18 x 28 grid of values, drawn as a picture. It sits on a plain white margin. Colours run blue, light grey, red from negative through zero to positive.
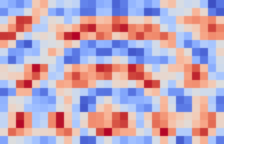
There is no overall slope. Rings spread out from the bottom middle. Overall the values sit about 50% of the way up the scale. No single row or column stands out from its neighbours. Horizontal stripes repeat 3 times down the table.
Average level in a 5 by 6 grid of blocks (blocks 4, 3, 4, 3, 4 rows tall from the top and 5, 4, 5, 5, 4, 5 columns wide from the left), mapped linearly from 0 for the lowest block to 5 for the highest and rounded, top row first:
3 2 3 3 2 3
2 4 2 1 4 2
4 3 5 5 3 4
1 1 0 0 1 1
4 5 4 4 5 4
